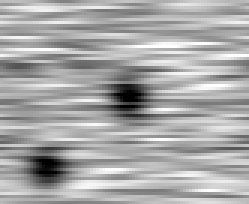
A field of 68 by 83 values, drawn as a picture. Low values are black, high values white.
Streaks run across, left to right. The ninth with the lowest average is the centre. Two dips sink into the field.
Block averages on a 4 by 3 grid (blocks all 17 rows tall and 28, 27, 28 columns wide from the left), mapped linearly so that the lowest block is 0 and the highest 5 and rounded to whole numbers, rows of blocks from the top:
434 / 205 / 223 / 045
